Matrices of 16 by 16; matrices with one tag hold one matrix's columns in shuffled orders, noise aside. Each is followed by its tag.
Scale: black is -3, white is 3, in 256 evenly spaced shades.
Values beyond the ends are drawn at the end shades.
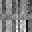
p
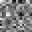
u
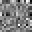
u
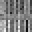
p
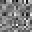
u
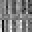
p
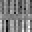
p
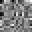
u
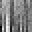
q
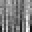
q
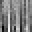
q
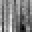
q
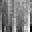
q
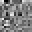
u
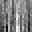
q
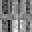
p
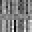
p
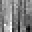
q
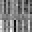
p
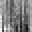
q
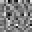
u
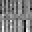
p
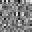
u
